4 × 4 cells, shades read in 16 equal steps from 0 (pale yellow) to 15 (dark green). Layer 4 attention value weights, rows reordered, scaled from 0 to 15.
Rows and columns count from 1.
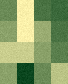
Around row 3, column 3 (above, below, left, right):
6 9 3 10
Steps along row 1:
down up up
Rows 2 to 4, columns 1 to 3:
7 0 6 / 3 3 7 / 7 15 9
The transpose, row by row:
9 7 3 7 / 0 0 3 15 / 11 6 7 9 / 12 11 10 4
